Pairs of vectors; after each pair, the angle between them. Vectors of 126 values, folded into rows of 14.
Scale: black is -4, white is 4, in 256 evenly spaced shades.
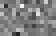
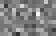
nearly parallel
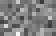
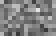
partly opposed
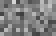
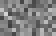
orthogonal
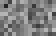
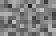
orthogonal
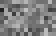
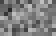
orthogonal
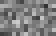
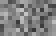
partly opposed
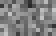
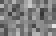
nearly opposite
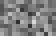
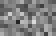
nearly parallel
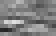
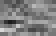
nearly opposite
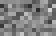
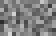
partly aligned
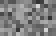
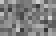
nearly opposite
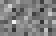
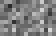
nearly opposite
